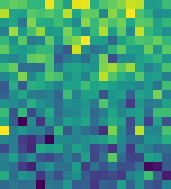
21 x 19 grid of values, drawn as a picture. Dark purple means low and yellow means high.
No regular stripes run through it. Overall the values sit about 50% of the way up the scale. Values rise toward the top. No row or column stands out. Fine speckle covers the field. The histogram is bell-shaped.
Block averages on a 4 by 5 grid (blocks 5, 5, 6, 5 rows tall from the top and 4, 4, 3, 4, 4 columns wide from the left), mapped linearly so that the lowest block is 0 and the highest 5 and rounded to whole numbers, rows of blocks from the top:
4 5 5 5 4
3 3 3 4 3
2 1 2 2 3
1 1 0 0 0
